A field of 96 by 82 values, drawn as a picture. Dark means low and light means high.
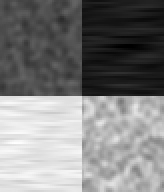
It is made of 2 by 2 panels. Panel 1,1: low, blotchy, faint in contrast. Panel 1,2: very low, streaked across, faint in contrast. Panel 2,1: very high, streaked across, faint in contrast. Panel 2,2: high, blotchy.
